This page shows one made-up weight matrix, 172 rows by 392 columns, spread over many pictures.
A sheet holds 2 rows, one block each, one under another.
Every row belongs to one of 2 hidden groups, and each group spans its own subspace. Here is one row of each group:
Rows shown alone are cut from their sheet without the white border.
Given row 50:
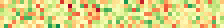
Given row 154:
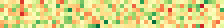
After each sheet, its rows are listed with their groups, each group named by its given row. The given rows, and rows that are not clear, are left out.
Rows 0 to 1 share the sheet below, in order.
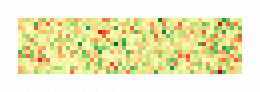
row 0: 154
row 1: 154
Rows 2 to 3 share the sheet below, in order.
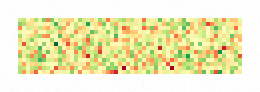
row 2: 50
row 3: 154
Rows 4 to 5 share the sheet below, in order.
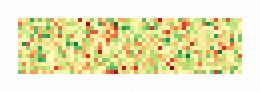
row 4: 50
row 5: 154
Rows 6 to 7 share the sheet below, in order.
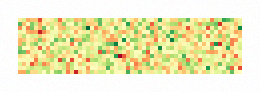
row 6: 154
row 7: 50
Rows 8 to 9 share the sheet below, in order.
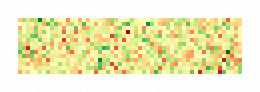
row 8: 50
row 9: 154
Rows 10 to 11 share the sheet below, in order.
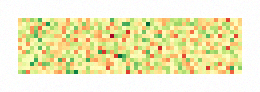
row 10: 50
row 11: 50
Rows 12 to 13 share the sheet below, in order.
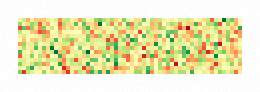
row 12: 154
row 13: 50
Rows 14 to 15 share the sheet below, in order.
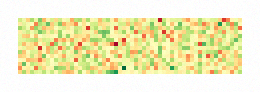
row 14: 154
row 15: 154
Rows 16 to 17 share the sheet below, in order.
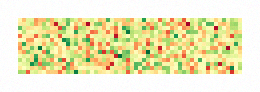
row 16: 50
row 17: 50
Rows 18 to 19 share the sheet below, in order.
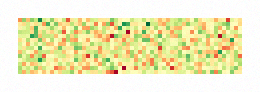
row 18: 50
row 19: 154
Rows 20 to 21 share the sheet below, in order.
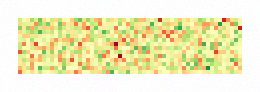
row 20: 154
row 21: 50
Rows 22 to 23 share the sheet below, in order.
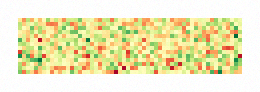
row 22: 50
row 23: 154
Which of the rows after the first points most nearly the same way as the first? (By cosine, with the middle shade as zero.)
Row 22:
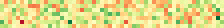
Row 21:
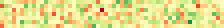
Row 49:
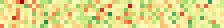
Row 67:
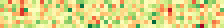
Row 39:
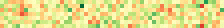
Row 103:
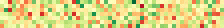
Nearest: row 49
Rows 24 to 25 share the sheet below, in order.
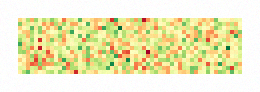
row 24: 50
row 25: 50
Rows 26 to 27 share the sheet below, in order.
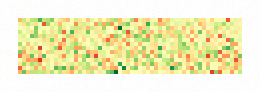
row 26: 50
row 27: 154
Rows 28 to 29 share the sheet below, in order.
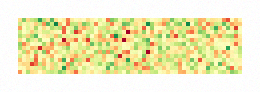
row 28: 50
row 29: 50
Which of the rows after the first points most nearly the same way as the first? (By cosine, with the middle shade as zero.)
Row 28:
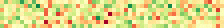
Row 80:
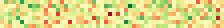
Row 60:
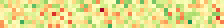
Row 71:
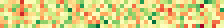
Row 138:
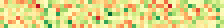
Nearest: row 80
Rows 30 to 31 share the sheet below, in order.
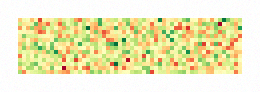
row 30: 154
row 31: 50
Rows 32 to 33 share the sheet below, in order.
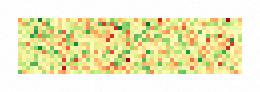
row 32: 50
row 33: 50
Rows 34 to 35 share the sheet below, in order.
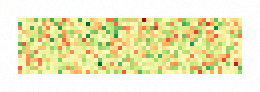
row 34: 50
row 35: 154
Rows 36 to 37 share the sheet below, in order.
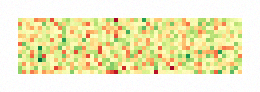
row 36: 50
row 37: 154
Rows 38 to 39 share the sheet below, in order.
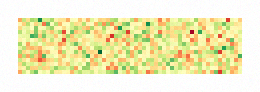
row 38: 50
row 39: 154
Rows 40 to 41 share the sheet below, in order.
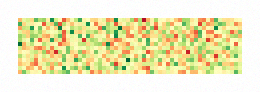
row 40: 50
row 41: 50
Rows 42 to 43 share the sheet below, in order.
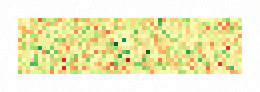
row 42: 154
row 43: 50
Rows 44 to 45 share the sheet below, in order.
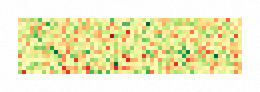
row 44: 50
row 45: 50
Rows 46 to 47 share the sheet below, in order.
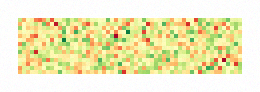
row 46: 50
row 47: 154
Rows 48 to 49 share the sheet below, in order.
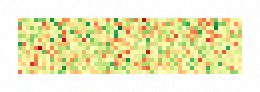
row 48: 50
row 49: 50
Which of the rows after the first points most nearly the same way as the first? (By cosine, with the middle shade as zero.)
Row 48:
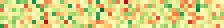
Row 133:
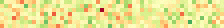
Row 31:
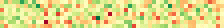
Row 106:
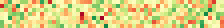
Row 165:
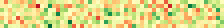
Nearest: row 31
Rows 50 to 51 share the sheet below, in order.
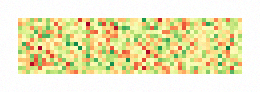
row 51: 50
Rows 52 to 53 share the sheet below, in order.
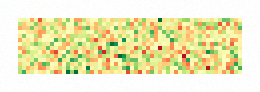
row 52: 154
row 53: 50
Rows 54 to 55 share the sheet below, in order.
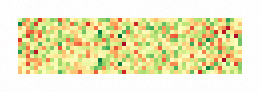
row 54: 154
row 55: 154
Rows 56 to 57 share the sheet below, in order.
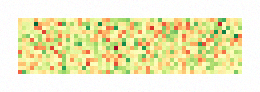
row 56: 154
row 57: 50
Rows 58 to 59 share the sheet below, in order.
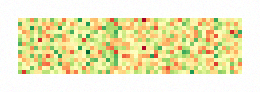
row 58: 50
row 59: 50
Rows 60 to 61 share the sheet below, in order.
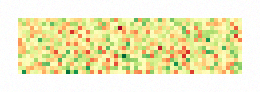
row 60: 50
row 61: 50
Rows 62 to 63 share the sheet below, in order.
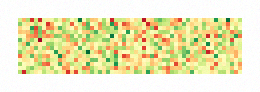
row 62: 50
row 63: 50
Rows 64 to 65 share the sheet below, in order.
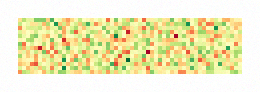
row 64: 50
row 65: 50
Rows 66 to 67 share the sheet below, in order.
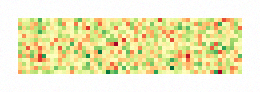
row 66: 154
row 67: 154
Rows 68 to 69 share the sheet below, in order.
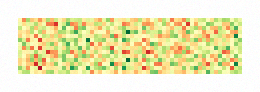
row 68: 50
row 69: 50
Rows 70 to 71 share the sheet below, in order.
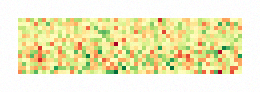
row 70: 154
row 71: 154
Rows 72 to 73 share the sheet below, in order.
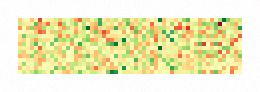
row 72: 154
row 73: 154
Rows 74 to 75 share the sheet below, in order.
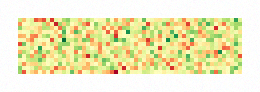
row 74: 50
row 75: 154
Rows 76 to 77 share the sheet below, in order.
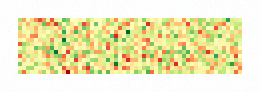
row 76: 50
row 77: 50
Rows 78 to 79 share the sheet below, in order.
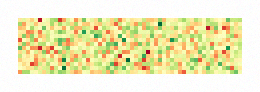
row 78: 154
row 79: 50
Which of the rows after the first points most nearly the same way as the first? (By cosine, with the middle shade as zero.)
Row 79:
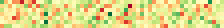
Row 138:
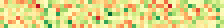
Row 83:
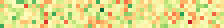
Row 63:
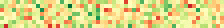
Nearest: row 138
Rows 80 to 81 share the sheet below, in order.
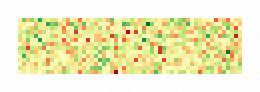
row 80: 50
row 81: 154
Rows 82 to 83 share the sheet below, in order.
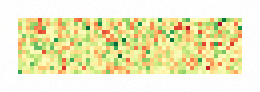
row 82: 154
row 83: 50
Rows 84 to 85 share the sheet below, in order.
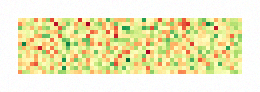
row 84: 50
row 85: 50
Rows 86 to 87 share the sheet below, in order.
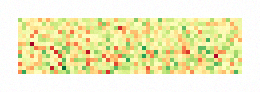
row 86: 50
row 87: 50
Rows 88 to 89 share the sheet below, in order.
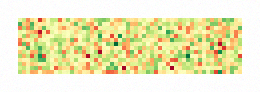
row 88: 154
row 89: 154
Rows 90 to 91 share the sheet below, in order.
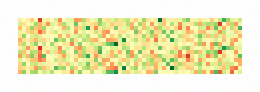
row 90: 154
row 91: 154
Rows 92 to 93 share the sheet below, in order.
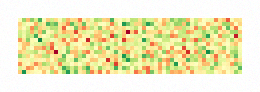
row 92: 50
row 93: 50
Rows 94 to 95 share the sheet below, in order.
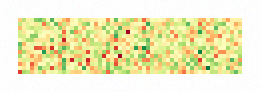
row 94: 50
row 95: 50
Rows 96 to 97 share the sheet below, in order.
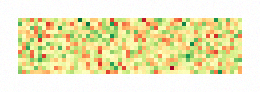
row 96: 50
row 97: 154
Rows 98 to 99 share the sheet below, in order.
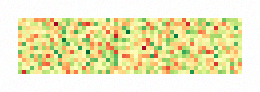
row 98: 50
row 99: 50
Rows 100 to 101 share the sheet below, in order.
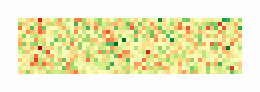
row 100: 154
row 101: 50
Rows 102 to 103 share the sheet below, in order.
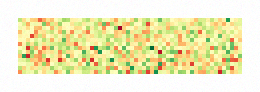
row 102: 50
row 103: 154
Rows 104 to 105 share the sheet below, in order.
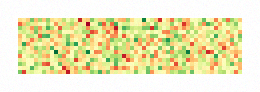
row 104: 50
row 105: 50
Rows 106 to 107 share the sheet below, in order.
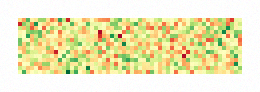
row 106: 154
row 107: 50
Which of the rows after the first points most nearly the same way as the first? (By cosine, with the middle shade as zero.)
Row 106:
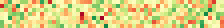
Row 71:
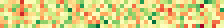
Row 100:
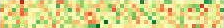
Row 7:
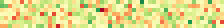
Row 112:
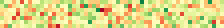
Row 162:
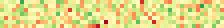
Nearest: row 162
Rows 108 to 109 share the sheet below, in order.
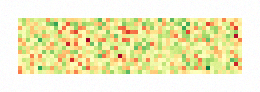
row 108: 50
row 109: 50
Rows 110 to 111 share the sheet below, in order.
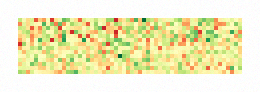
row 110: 50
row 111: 50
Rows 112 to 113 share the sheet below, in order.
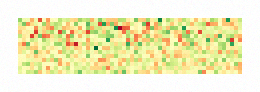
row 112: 50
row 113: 154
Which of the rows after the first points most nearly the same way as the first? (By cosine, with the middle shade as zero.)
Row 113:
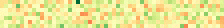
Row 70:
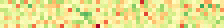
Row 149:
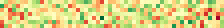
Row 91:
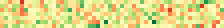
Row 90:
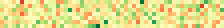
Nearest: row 90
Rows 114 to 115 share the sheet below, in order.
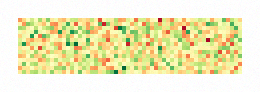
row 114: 50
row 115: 154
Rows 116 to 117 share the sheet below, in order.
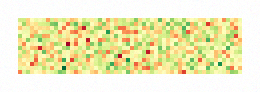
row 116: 50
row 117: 50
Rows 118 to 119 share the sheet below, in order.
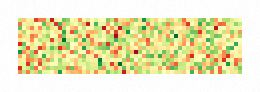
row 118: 50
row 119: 154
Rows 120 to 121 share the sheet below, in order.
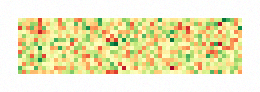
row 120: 154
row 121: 154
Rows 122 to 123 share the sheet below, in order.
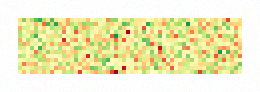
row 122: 50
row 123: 154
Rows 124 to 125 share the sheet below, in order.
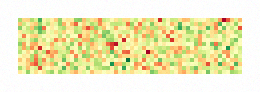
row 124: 154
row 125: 50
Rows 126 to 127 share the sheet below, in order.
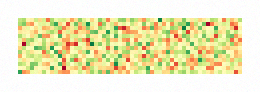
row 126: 50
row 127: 50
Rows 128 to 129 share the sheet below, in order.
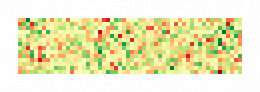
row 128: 154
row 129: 154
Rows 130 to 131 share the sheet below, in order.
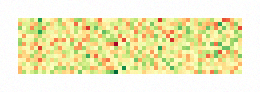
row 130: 154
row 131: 154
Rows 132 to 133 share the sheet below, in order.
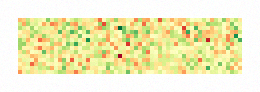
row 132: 50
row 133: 50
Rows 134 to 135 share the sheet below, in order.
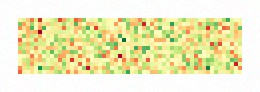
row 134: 154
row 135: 50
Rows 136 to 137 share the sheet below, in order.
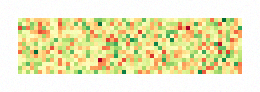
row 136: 154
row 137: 154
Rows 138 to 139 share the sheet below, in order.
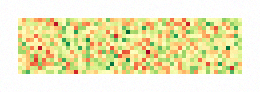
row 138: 50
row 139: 50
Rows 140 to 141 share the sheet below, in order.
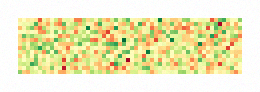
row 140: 154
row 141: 50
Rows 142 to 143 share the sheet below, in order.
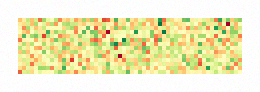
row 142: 154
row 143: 50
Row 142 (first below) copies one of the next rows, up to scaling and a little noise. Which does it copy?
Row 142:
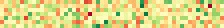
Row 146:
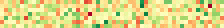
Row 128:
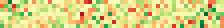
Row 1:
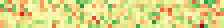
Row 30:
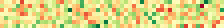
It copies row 146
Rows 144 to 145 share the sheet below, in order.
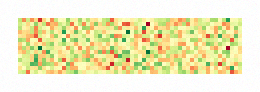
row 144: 50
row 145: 50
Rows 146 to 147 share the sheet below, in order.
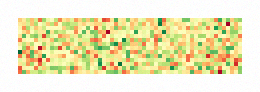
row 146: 154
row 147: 154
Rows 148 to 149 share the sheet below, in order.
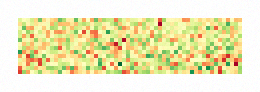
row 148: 154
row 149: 154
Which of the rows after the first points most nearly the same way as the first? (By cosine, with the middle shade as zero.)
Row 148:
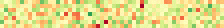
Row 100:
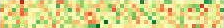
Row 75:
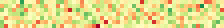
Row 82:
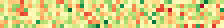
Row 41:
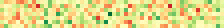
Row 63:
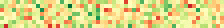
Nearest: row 75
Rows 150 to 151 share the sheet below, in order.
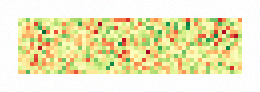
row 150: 154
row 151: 50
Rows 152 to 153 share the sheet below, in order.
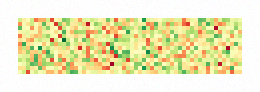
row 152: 50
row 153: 50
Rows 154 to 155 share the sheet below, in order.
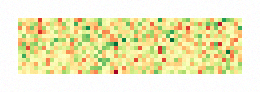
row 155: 154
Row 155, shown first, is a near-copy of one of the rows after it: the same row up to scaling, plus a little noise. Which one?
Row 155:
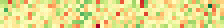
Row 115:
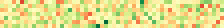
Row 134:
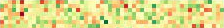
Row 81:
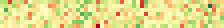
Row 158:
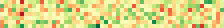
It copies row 81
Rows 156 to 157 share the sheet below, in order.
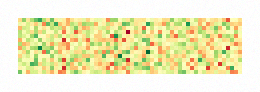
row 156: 50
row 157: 50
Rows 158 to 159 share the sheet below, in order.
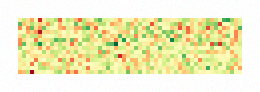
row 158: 154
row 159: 50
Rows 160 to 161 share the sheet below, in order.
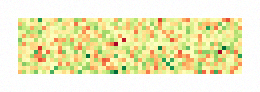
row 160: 154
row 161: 154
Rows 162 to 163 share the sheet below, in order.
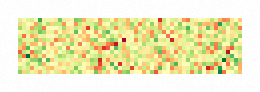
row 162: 154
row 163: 154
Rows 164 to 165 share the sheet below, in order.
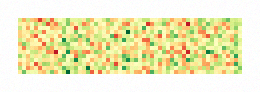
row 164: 50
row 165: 50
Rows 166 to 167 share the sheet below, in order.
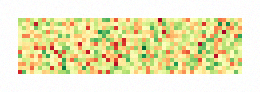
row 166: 154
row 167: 50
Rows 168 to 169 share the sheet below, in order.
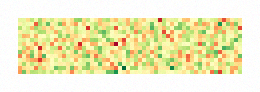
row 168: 154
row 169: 154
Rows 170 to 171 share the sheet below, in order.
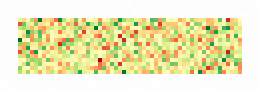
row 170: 154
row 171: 154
